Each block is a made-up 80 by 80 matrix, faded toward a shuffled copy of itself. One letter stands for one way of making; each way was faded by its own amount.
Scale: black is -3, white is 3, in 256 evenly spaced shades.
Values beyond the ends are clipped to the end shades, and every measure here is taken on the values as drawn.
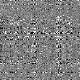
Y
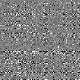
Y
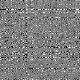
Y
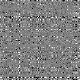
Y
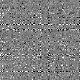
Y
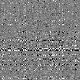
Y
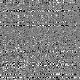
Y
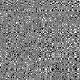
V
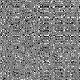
V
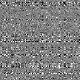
Y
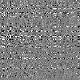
Y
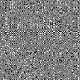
V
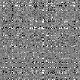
Y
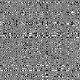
Y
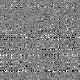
Y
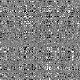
Y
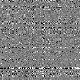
Y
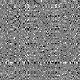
V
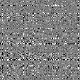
Y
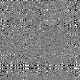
Y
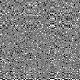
V
